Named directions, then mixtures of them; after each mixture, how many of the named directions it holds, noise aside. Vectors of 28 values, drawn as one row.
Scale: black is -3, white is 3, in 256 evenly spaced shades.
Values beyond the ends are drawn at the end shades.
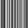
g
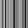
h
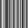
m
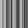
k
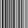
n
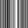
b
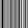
two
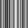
two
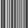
one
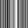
one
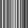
two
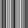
three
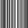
two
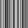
three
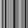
one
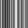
three
